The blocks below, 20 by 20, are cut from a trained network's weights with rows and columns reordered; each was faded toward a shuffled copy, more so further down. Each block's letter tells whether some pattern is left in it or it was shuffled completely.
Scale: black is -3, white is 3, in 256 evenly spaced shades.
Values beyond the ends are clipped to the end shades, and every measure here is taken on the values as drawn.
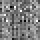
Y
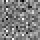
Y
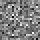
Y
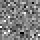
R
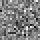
R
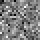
Y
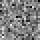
R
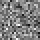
Y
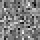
Y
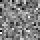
Y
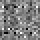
Y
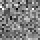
Y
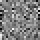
Y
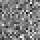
Y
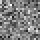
R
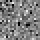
R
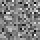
Y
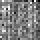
Y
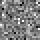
R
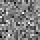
R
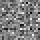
Y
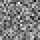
Y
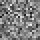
R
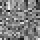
Y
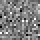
R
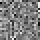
Y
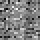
Y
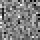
R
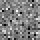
R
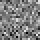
Y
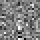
Y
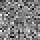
Y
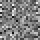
Y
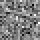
R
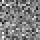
Y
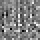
Y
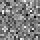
R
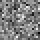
R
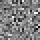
Y
